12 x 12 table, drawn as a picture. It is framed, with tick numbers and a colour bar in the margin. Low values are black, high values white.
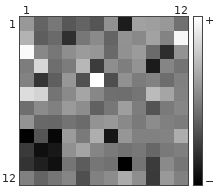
Ninth with the lowest average: bottom left. Mirror symmetry: none. Odd patch: lower, in the bottom left.
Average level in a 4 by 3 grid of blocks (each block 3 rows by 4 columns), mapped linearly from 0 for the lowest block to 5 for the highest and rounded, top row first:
4 3 5 / 5 4 4 / 2 4 4 / 0 3 3
